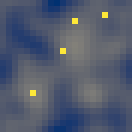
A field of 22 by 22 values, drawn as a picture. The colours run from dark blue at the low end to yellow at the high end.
Average level on the scale: 30%. Lone odd cells: 4, each higher than its neighbours. Grain: blotchy. Mirror symmetry: none. Histogram: skewed, a long tail of high values.
